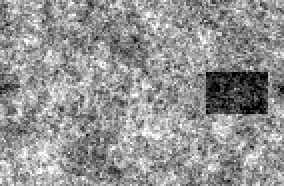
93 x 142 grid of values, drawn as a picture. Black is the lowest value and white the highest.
The texture is blotchy. In the middle right lies a patch that is lower than the rest. Neither half mirrors the other. The ninth with the lowest average is the middle right.
